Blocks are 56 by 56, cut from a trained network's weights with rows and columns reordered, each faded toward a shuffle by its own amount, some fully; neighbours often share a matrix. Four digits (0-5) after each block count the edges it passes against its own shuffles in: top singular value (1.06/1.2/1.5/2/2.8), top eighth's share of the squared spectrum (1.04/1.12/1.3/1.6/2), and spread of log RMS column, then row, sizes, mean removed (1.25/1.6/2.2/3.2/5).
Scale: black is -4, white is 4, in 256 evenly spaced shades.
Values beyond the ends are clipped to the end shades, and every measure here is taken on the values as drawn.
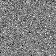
0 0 0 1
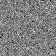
0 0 0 0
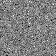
0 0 0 0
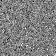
0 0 0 0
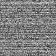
4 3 1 1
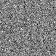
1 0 0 0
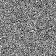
0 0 0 0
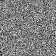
0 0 0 0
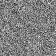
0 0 0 0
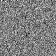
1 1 0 0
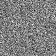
1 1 0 0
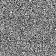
1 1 0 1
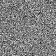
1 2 0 0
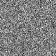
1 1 0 0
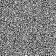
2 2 0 1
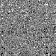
3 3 1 1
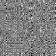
4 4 2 2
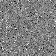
1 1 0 0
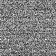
2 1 0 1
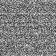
2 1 0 0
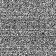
2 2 0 0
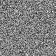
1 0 0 0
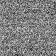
1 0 0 0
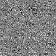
3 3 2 1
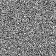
1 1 0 1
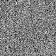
1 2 0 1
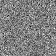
1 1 0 0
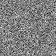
1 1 0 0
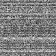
4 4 1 2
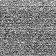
3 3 0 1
